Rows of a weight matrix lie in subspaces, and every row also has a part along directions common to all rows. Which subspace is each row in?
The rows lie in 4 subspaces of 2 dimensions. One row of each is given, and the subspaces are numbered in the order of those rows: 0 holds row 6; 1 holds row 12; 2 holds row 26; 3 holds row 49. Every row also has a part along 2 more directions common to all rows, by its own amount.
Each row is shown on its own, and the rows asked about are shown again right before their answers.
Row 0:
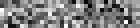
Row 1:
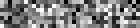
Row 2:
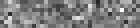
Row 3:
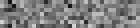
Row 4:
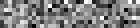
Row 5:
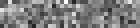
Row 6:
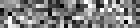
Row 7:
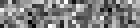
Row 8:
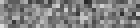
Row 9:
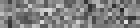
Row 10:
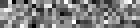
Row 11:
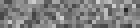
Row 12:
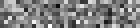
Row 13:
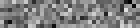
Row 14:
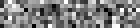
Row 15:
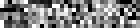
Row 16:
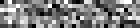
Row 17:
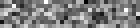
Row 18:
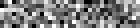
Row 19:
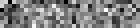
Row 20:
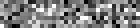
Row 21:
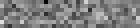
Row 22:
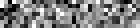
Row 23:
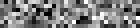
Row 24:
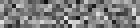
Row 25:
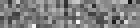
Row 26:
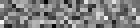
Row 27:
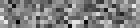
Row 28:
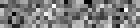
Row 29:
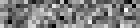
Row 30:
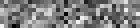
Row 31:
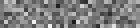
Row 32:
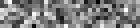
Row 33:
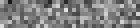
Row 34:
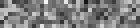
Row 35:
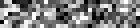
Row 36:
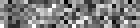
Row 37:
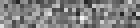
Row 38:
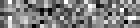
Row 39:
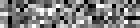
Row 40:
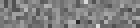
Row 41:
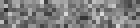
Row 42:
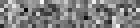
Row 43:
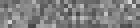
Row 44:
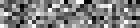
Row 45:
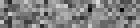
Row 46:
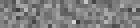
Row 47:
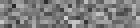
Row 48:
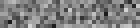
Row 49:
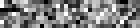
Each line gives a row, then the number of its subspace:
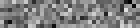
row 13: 3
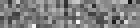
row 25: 3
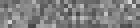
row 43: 3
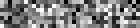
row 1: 2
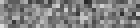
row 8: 3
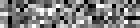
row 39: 0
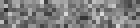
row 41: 1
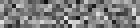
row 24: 2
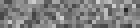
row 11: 3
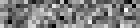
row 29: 3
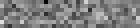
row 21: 2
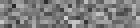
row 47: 2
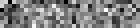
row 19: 1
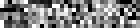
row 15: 3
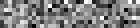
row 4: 1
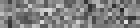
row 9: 0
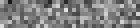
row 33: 3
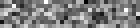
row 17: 2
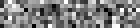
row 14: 1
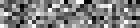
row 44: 1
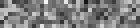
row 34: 2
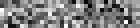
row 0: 0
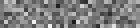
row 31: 1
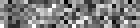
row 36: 2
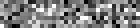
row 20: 2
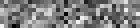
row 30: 2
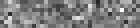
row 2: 0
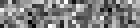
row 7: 0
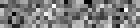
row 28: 0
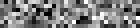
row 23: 1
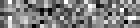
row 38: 0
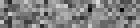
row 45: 0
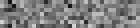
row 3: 2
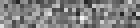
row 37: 3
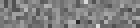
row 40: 1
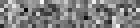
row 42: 1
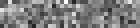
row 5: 0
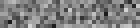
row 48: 3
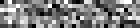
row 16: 2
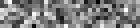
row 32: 3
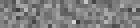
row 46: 1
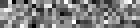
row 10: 1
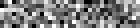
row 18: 0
